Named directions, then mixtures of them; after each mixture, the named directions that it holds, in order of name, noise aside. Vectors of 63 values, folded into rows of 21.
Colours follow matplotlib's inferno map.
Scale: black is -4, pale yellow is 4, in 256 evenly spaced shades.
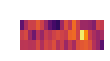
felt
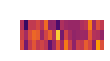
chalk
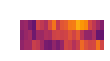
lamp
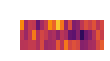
felt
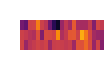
chalk, felt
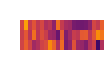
chalk, lamp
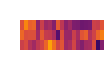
chalk, lamp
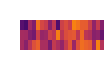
chalk, felt, lamp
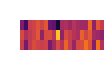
chalk, felt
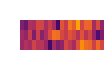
chalk, felt, lamp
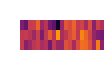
chalk, felt, lamp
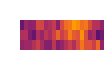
felt, lamp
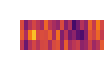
chalk, felt, lamp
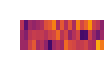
chalk, felt, lamp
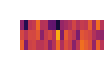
chalk, felt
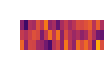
chalk, lamp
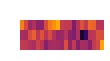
felt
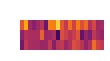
chalk, felt, lamp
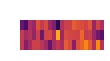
chalk, felt, lamp
